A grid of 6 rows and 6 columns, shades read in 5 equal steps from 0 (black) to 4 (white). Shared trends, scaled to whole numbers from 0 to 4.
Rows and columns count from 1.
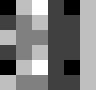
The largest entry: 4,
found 2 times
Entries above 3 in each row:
1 0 0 0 1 0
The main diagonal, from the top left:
0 2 2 1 0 3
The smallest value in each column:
0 2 2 1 0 3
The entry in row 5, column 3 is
4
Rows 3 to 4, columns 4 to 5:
1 1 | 1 1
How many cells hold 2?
6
